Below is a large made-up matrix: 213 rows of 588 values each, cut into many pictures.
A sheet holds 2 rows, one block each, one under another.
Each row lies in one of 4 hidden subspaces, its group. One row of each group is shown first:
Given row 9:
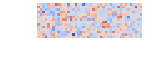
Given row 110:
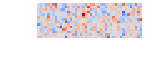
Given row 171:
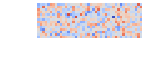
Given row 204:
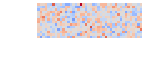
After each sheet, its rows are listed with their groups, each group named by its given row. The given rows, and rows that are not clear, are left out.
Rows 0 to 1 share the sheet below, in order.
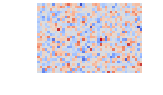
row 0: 204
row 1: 110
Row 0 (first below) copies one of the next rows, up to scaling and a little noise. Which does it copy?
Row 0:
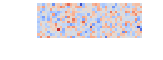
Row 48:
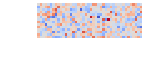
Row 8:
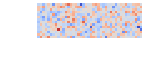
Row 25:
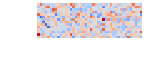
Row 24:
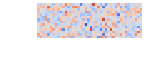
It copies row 8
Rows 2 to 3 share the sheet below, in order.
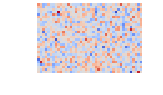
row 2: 171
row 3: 110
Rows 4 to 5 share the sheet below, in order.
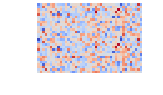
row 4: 171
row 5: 171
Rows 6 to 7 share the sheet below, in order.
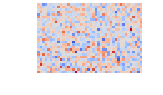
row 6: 171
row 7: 171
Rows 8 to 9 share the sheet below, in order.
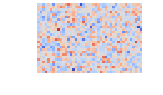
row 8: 204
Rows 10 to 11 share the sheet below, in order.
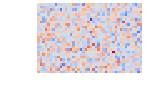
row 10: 110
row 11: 171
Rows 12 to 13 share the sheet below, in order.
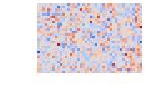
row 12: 204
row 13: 9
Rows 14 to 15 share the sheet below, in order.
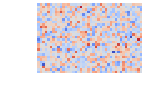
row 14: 110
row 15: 171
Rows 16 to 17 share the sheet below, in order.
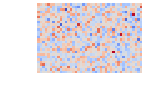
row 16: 9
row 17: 171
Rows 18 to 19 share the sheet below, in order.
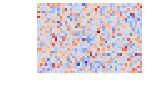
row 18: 9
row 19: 110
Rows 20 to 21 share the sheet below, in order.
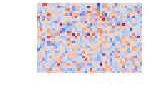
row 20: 171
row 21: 204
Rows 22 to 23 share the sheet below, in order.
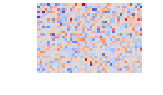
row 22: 9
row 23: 204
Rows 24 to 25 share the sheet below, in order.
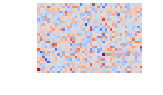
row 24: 204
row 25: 204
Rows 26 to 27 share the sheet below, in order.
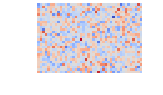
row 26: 171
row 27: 204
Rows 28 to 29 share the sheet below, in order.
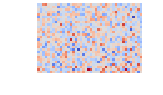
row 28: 171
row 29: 9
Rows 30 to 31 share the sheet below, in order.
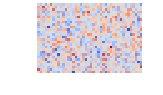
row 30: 110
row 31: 204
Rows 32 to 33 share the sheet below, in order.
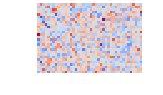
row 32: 204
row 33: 110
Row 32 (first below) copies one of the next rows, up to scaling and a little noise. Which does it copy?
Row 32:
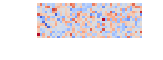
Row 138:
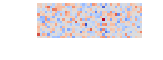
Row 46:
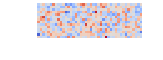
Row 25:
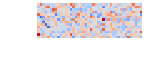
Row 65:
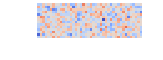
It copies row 25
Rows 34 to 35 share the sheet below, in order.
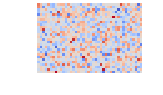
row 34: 171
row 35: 204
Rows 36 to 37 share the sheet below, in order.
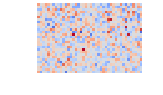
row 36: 9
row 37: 110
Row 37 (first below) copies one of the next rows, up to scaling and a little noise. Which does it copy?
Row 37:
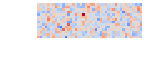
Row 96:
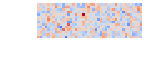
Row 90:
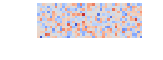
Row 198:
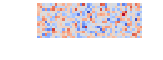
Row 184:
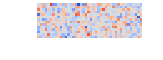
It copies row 96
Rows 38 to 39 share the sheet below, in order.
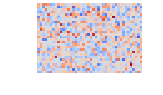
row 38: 171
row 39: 171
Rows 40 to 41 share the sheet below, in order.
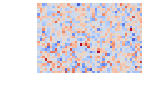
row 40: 171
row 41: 204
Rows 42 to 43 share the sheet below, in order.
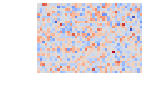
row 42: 171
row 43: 171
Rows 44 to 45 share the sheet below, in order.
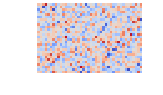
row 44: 110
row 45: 9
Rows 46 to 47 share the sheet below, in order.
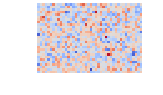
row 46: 204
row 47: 9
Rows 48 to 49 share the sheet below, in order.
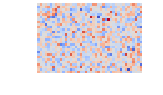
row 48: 204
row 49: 9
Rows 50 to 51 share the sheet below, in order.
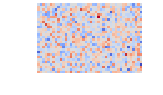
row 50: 204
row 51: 9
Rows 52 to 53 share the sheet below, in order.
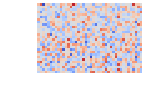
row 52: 204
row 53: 204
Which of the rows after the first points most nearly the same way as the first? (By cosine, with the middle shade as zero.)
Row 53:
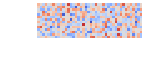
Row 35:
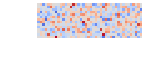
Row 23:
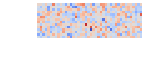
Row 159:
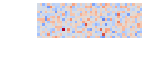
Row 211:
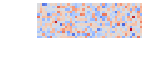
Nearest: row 23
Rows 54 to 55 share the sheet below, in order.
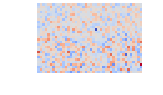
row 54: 204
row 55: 9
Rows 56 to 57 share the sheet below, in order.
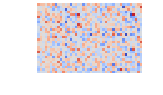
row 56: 9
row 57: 9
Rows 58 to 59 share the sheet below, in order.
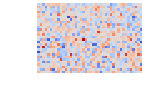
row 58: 9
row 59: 9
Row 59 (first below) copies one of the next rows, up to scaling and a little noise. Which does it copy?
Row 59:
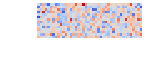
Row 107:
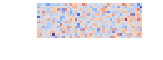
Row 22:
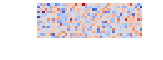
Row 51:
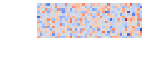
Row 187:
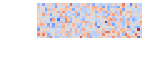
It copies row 22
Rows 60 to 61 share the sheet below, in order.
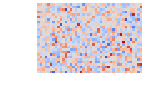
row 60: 9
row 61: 9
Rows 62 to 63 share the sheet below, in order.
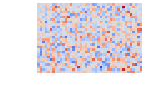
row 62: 9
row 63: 110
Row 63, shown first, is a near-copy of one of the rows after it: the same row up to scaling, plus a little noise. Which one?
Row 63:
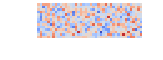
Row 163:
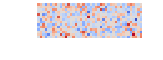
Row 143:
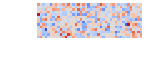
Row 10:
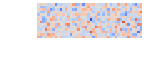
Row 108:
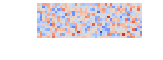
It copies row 108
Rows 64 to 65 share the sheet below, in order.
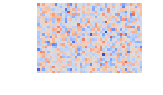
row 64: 9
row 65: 204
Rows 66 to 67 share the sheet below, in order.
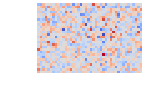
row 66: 204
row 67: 204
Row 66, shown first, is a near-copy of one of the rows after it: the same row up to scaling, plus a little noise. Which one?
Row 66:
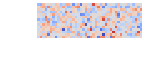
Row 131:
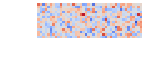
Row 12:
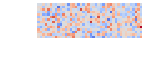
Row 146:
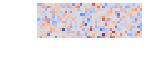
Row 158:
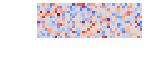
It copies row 146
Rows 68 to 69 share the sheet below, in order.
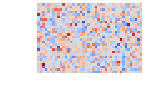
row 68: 110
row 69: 171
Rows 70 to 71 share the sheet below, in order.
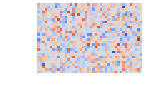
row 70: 9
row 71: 171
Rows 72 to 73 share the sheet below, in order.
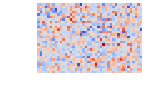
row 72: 204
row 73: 110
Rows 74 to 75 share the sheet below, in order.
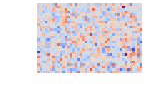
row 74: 9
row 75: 9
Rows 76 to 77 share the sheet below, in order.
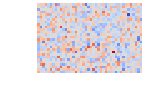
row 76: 110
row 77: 171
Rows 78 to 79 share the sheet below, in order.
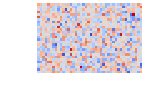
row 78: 9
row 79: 204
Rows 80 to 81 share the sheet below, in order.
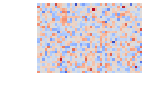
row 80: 9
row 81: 204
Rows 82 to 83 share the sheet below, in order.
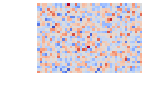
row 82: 9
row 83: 110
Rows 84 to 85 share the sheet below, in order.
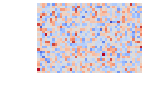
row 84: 110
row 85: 204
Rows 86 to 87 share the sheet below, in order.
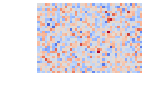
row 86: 9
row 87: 204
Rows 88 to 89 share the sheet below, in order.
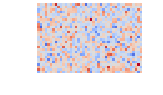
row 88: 110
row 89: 9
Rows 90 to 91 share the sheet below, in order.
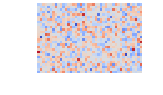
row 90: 110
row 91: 9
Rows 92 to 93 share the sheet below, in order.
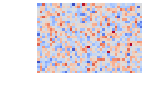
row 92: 204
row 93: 110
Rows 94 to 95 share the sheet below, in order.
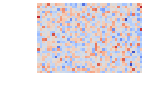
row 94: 9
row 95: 171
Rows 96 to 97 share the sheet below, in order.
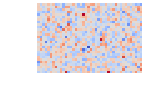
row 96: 110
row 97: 110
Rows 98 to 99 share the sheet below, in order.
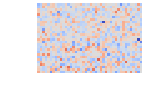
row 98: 171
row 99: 171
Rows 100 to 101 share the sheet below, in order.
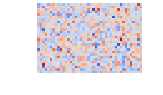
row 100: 171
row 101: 171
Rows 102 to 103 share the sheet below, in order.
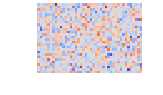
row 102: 110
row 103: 9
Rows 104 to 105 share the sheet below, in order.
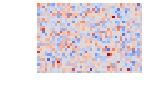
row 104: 171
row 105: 9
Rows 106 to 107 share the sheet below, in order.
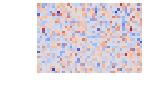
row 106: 171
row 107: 9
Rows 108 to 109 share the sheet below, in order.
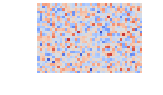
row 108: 110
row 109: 9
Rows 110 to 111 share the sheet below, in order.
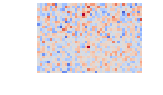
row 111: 110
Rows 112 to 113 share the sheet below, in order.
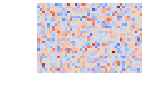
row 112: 9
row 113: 171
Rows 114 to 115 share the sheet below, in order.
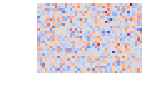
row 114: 9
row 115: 171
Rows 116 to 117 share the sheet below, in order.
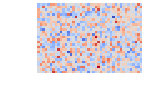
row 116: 171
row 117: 9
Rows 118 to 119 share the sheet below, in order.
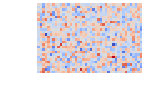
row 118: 110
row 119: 110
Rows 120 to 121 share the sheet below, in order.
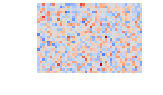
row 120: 204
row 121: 204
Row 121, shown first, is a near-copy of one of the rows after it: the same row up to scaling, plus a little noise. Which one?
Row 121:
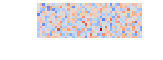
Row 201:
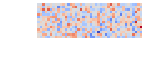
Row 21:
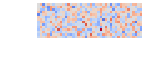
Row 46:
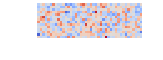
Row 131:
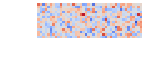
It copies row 21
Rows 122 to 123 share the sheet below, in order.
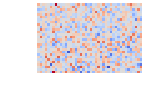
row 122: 110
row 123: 9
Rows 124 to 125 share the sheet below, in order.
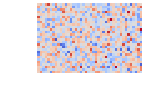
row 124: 9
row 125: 9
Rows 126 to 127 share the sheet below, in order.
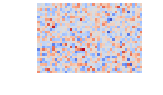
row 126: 9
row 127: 110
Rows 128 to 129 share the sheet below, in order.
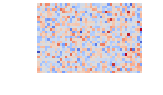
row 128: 9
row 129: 9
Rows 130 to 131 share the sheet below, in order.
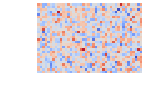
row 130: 171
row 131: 204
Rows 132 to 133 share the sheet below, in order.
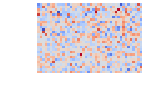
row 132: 171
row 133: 9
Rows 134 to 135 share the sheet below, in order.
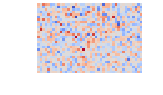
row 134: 171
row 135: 110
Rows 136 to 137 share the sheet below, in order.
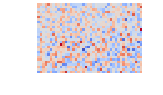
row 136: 9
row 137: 110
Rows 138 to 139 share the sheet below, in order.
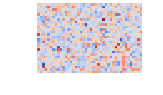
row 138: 204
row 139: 171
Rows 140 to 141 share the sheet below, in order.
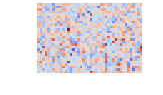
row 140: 110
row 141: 204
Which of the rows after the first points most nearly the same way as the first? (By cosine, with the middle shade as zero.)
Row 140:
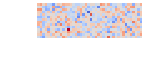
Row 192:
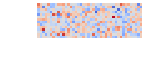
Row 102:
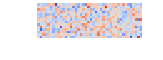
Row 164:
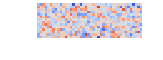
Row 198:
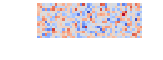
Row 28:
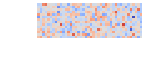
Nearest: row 198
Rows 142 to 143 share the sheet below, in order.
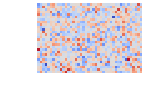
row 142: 171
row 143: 110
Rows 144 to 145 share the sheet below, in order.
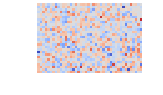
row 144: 9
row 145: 9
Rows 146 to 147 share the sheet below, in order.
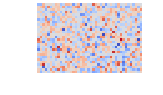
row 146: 204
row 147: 171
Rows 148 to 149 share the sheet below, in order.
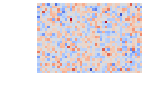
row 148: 9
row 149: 9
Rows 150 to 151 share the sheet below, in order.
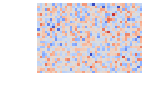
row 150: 9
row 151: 110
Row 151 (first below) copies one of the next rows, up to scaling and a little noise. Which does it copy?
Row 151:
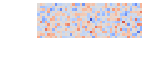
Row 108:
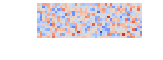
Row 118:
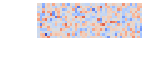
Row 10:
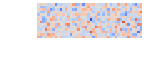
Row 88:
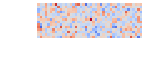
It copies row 10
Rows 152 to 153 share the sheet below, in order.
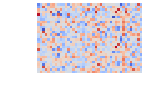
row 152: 171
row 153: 171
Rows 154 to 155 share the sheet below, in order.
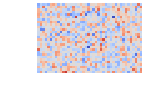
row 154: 171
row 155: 110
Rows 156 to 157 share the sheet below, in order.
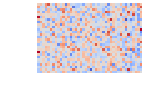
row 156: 9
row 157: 9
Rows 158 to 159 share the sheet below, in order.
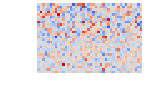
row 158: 204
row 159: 204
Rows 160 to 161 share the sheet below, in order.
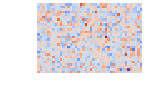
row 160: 204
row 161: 9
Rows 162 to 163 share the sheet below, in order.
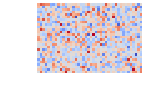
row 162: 171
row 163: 110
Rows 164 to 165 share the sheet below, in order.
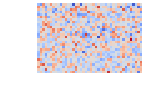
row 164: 204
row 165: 110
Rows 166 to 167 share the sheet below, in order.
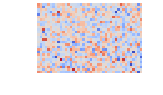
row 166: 171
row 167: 171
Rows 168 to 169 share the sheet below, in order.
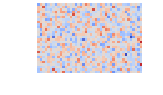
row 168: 110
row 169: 9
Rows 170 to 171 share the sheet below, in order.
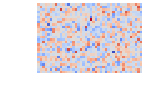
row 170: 110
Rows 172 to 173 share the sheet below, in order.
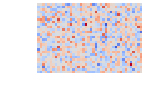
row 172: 204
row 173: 171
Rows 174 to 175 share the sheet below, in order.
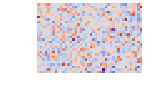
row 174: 9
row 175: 204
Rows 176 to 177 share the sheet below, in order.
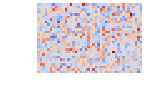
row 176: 9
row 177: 171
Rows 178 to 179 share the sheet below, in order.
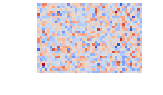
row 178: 171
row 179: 171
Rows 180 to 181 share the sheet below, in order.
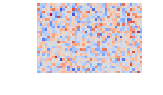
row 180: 110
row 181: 171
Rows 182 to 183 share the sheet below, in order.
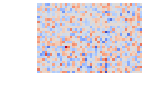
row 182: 9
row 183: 204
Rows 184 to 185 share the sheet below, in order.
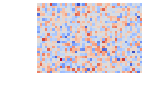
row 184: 110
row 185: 171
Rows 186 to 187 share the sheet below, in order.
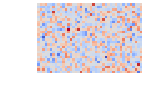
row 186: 110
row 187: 9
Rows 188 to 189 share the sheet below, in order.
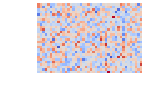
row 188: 171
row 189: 110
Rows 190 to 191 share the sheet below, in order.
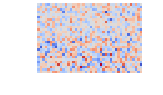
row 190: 9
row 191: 204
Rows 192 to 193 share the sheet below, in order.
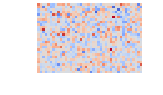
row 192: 171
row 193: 204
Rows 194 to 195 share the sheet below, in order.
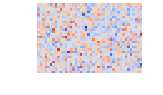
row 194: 110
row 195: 9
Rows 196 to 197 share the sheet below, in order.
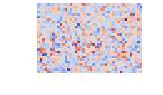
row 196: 9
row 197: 110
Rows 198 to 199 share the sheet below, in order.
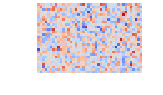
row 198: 110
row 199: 171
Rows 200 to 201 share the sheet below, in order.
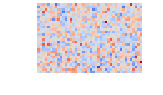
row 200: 9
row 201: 204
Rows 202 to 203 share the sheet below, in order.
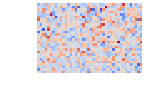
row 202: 110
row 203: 9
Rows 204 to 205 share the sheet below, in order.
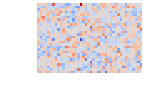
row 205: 204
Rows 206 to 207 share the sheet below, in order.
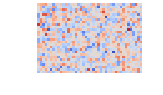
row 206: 110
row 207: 171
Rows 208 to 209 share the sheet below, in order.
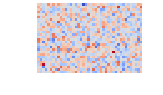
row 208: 9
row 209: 171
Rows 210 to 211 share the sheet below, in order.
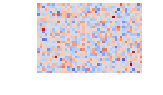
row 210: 171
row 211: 171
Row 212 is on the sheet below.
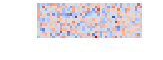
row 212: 171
